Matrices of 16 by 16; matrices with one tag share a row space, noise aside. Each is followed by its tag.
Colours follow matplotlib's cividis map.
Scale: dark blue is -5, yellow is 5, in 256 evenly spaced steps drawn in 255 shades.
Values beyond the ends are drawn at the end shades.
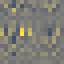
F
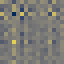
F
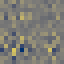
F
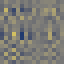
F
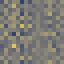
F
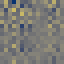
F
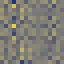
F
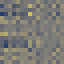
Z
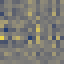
Z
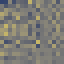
Z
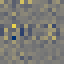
F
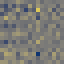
Z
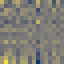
Z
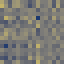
Z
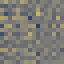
Z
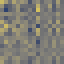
Z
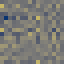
Z
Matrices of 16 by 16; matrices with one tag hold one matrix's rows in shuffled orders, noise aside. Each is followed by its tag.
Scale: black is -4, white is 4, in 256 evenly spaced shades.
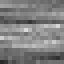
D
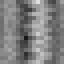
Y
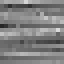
D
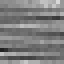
D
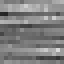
D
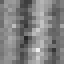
Y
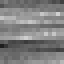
D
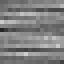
D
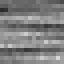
D
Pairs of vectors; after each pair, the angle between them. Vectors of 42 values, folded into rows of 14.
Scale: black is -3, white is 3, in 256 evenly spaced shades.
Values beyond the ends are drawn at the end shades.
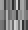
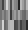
orthogonal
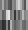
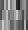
partly opposed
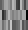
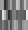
nearly opposite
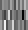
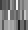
partly aligned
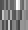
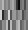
nearly opposite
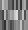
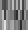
nearly opposite
